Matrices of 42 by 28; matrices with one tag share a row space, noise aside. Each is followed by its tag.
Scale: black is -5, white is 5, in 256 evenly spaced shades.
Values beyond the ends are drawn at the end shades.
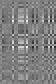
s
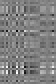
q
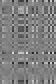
s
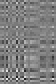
q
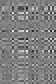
s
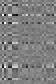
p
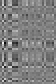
p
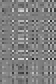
s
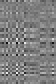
q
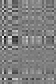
p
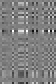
s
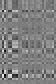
p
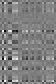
p
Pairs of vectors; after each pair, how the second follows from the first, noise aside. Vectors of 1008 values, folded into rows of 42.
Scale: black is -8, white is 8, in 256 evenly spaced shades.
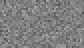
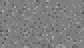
partly zeroed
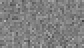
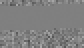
partly zeroed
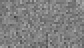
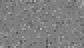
partly zeroed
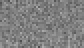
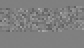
partly zeroed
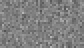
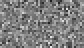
scaled up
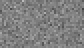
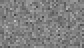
shuffled
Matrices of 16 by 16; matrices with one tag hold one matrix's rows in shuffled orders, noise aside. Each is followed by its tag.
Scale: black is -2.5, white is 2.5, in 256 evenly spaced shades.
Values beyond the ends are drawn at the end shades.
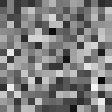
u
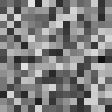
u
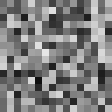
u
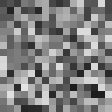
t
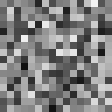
u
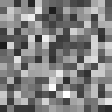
u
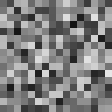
t
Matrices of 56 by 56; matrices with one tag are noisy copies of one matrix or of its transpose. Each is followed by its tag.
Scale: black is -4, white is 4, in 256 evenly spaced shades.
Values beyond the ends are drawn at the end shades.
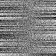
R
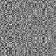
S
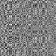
S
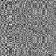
S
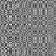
S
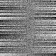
R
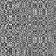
S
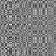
S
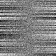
R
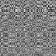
S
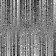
R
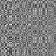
S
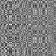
S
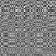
S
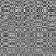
S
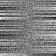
R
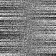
R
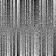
R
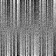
R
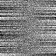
R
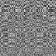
S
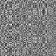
S
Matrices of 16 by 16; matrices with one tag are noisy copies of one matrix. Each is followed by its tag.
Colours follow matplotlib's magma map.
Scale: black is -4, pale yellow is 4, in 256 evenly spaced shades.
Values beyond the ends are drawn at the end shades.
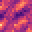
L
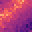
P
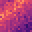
P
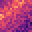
P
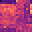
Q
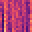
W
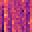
W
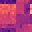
Q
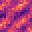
L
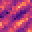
L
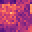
Q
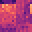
Q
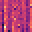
W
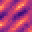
L
